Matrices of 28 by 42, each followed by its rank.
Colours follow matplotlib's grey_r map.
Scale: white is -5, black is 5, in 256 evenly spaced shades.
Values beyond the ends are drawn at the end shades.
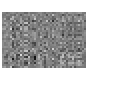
five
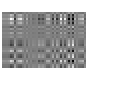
one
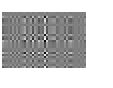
one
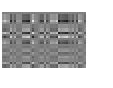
one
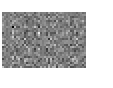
five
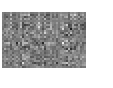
five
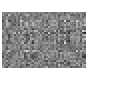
five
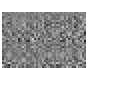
five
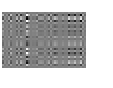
one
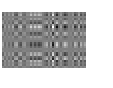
one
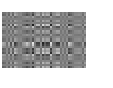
one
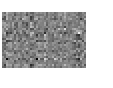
five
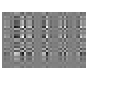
one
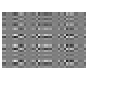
one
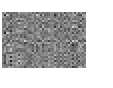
five
